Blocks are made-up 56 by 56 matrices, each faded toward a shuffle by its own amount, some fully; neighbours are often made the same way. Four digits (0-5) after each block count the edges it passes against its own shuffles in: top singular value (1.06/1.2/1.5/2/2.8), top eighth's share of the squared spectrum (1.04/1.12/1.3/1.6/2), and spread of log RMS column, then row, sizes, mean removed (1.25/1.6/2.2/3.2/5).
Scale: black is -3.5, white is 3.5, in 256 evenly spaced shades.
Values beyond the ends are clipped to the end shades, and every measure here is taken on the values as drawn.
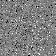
2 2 1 0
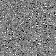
2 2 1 0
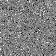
1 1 0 0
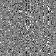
3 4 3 0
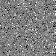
3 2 1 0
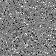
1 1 0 0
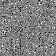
3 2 1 0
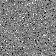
1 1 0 0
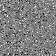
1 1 0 0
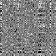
4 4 3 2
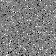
0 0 0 0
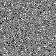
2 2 1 0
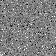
0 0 0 0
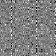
4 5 3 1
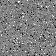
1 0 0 0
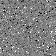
0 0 0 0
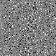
1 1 2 0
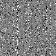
2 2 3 0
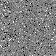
0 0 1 0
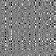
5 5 3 3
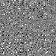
3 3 1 1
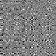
4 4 2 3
